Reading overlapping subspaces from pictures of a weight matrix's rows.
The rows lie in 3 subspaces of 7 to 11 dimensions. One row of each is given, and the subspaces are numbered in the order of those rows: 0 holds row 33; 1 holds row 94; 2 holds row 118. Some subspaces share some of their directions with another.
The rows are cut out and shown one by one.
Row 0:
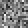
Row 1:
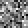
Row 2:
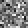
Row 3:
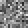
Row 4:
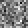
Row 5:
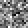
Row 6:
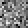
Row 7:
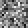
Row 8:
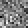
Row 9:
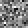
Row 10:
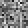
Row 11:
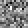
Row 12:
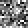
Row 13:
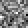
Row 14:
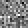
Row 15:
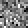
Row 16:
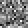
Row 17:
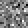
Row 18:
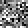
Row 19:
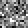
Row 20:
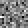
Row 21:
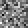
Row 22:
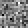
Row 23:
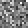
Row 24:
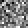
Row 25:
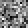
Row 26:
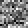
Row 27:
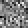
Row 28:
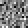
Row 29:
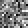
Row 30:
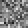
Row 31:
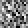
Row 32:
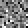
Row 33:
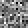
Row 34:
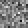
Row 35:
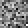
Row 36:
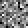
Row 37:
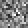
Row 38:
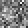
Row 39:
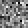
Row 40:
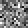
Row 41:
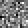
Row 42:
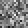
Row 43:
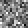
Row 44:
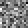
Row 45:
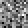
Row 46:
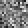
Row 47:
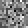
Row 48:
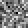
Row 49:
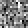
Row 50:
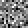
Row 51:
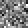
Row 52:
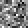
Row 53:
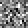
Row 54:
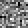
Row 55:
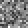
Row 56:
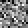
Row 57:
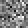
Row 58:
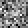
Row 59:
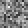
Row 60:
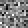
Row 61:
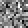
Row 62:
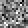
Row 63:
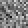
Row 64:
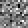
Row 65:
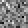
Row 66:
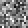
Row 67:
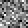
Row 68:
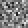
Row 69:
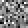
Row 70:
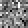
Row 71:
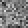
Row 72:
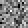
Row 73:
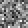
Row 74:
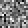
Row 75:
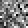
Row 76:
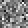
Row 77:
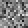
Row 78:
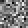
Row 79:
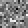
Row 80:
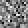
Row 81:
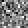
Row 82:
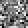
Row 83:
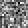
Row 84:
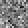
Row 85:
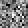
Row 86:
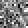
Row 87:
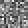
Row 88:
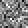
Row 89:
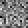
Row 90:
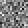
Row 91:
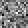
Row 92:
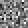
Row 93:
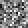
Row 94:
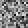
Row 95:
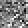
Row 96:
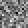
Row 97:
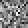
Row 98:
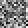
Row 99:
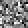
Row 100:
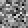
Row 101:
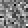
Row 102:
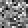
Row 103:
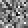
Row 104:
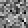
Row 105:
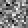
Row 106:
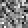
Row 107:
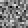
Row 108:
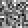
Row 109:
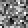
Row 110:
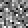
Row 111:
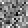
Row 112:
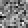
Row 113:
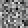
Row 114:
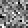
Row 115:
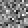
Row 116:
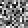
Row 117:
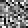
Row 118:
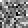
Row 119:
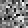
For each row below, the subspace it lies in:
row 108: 0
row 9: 1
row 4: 0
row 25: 0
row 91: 2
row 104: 0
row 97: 2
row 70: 0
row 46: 2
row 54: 0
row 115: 0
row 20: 2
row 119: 1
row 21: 2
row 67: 2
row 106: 2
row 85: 0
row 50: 0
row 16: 0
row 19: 1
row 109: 0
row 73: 0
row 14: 2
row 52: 0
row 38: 0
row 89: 1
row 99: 1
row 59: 2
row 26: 0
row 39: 1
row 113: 0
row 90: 0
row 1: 0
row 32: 0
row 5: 0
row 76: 0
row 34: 0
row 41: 0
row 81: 2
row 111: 2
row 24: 2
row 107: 2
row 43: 0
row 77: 0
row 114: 0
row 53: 0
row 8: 0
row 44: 1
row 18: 0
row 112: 0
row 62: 0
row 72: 0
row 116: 2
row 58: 2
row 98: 0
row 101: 0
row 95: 0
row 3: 0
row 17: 0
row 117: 0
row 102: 0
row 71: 1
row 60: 2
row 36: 2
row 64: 0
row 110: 0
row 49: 0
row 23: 2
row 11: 0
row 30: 0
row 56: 2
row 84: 2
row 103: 2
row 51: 0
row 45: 0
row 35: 0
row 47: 0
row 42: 1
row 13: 0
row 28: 2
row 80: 2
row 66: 2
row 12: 0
